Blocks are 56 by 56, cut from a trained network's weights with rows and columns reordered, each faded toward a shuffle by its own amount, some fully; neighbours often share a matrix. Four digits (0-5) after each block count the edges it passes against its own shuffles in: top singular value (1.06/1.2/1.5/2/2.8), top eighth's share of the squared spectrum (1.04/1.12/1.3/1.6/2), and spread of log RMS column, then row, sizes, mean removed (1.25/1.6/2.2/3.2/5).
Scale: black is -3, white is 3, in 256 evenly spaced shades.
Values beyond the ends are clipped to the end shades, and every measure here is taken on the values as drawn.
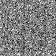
0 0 0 0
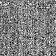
2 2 0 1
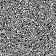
0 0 0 0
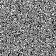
1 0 0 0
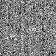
2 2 0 1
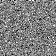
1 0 0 1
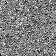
0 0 0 0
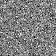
0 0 0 0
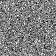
0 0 0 0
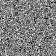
0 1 0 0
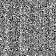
2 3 0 2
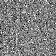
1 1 0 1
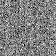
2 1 0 0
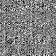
2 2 0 2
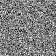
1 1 0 0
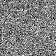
1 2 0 0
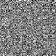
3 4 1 2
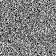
1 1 0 0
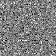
2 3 1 1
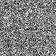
1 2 0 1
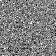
1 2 0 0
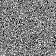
2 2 0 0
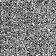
1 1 0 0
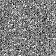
1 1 0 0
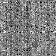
3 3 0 2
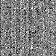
3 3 1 2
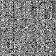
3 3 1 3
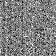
2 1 0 1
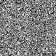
1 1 0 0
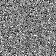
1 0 0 0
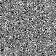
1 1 0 0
